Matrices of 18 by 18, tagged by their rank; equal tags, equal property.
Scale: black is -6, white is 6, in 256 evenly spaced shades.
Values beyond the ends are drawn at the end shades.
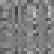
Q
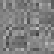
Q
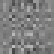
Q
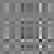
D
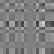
D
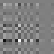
D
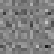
Q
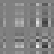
D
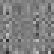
Q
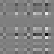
D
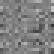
Q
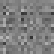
Q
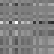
D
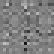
Q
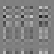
D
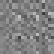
Q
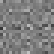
Q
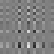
D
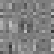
Q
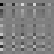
D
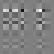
D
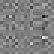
Q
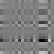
D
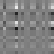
D
